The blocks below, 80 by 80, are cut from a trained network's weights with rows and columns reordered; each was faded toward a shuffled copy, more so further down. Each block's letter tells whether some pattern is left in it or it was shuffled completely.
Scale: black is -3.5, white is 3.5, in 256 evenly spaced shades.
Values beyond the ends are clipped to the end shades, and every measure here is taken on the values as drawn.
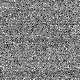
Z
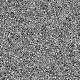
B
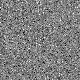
B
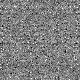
Z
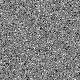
B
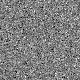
B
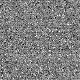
Z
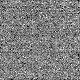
Z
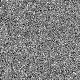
B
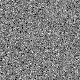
B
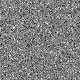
B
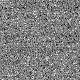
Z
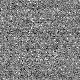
Z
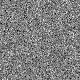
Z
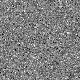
B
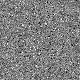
B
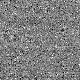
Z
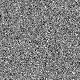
B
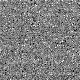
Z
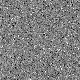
B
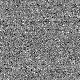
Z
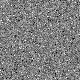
B
